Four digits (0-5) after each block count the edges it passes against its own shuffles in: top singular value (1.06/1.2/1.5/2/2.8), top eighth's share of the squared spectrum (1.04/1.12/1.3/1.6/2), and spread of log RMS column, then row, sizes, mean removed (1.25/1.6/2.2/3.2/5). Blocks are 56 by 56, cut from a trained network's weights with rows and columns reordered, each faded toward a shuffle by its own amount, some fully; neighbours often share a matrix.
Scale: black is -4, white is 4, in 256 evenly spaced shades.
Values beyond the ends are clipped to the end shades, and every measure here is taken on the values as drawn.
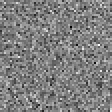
0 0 0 0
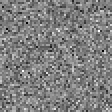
0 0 0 0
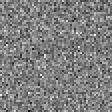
1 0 0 0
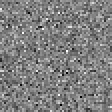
2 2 0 1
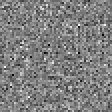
2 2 1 0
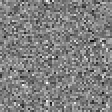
3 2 1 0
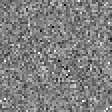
0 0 0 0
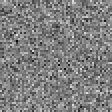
1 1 0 0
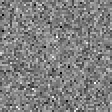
0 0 0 0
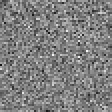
0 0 0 0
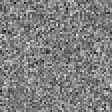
0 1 0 0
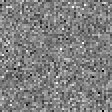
0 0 0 0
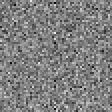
2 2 0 0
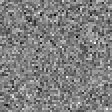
2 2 0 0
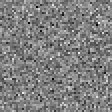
0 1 0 0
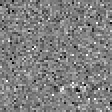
2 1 0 0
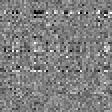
4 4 2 3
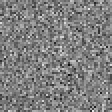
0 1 0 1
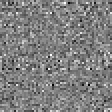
3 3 0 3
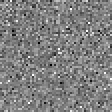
2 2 0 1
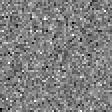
2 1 0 1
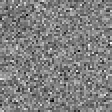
1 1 0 0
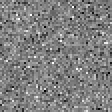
1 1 0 0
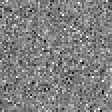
1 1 0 0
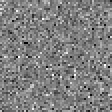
2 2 0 1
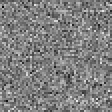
1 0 0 0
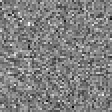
3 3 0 1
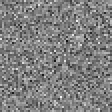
1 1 0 0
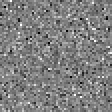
1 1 0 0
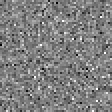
2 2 0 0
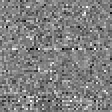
3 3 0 3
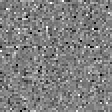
3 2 0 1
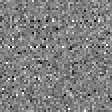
3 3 0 2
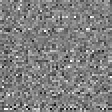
3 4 0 3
